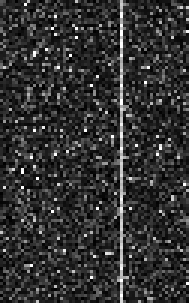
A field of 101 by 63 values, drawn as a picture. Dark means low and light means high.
Slope: none. Odd lines: column 41. Average level on the scale: 20%. Histogram: skewed, a long tail of high values. Stripes: none.
